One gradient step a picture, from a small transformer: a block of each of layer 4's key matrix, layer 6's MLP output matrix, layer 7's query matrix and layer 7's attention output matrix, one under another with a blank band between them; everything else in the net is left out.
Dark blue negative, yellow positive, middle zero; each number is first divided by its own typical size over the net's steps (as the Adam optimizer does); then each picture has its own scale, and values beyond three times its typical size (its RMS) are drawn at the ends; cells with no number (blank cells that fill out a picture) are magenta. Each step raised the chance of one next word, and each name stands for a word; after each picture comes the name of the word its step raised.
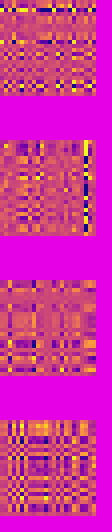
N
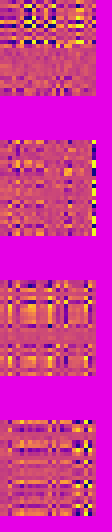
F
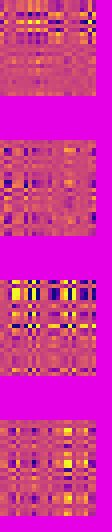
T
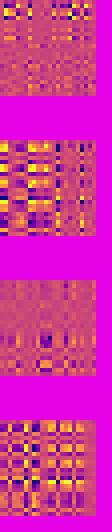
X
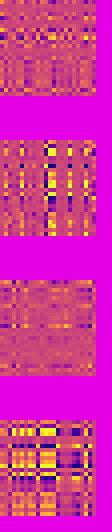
T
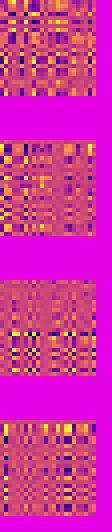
N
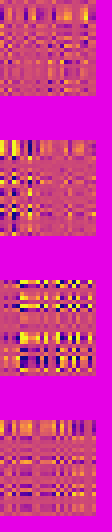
N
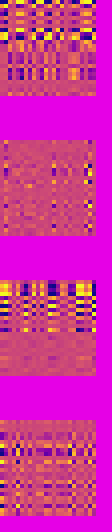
F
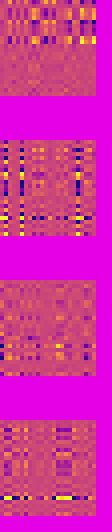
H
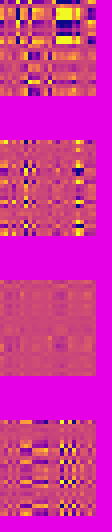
F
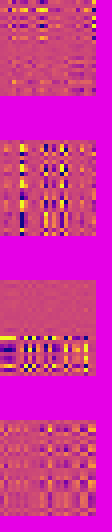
X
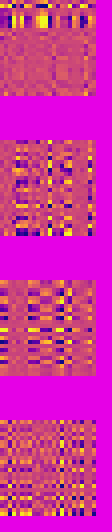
F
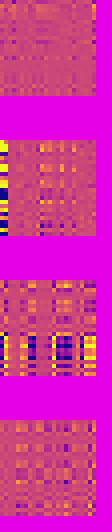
X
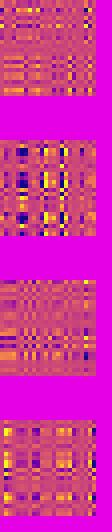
T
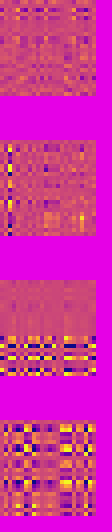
X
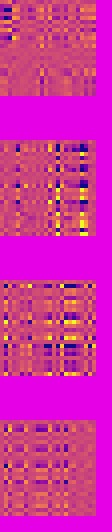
X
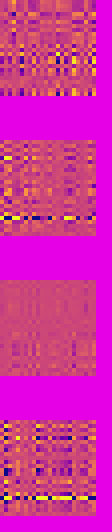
H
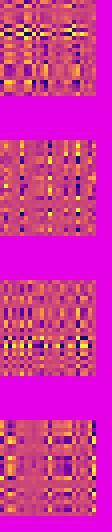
N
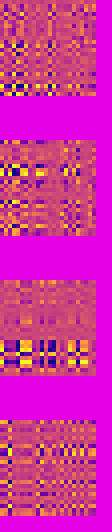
F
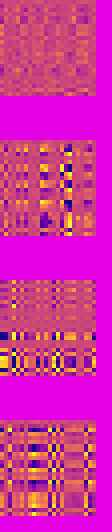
X
